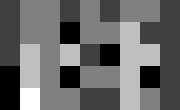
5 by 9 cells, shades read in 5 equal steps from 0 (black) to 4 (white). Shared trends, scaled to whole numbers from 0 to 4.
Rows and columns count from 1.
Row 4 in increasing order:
0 0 0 1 2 2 2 3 3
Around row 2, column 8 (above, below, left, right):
2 3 3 1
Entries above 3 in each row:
0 0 0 0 1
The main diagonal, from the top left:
1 2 2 0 1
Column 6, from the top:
1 2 0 2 1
